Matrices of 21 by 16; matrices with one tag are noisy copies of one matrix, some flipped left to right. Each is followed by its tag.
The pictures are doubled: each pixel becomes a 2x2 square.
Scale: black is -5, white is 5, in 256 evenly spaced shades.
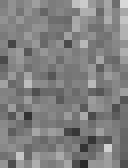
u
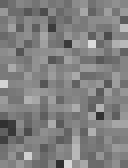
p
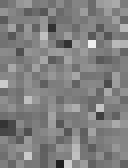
p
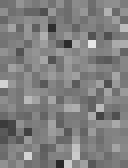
p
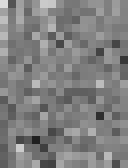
u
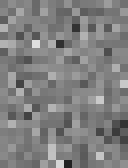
p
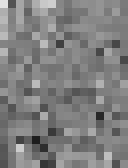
u
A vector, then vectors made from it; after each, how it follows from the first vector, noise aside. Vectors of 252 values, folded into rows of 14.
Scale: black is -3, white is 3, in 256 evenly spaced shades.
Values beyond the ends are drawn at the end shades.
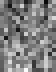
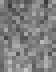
shrunk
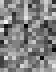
wrapped around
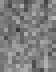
shrunk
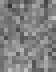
shrunk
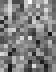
reversed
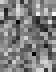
wrapped around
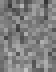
shrunk
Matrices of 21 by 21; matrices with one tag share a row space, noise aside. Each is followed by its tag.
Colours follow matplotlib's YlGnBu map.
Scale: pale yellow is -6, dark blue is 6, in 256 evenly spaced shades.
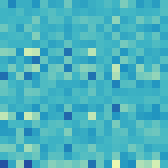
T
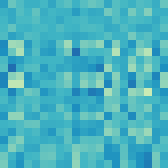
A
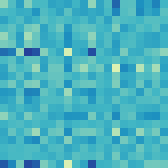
T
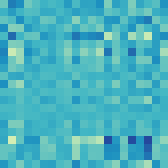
A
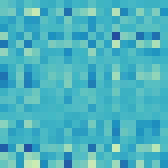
T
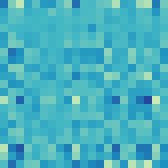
A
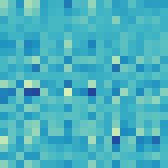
T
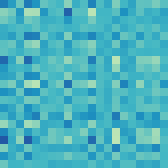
T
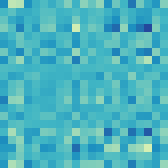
A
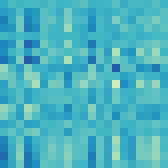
T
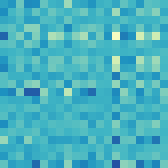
T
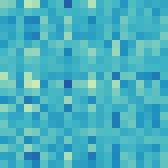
T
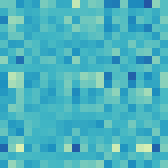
A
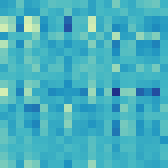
T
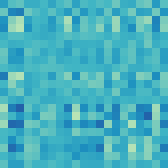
A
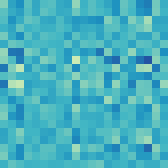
A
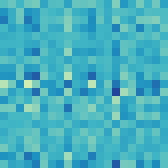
T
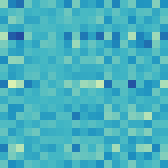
A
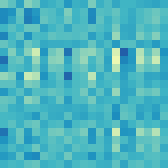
T
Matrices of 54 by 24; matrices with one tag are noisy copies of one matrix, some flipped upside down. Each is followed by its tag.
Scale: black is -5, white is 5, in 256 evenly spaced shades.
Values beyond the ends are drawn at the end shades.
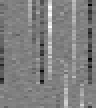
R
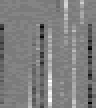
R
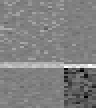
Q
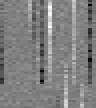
R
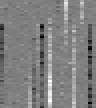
R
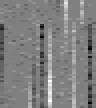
R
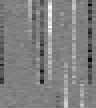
R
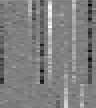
R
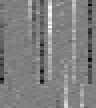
R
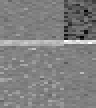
Q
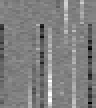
R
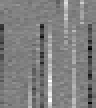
R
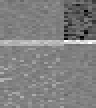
Q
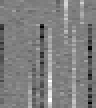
R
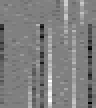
R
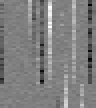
R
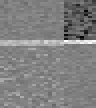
Q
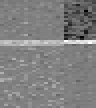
Q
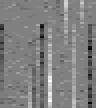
R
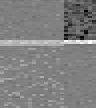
Q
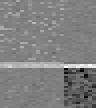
Q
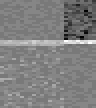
Q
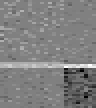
Q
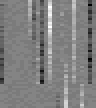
R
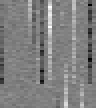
R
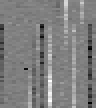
R
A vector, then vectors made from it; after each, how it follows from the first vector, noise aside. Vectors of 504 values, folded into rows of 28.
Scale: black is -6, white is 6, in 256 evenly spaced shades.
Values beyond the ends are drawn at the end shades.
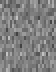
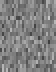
reversed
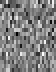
scaled up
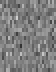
copied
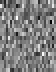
scaled up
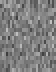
negated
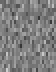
copied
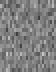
copied
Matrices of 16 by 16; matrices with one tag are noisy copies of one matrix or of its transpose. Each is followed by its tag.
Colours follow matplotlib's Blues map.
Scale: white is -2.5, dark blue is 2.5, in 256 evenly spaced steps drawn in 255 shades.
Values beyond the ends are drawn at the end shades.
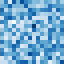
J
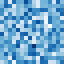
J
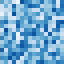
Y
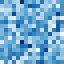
Y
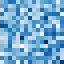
J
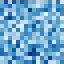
J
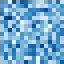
J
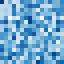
Y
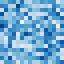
J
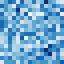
J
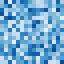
J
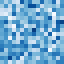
Y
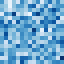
Y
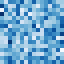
J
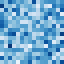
J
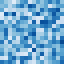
Y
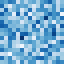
J
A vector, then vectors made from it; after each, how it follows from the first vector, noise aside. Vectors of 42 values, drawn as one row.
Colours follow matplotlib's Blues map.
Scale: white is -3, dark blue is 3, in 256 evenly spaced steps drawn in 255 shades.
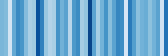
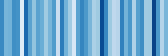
wrapped around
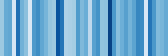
wrapped around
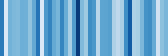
reversed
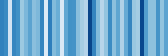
wrapped around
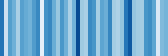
reversed
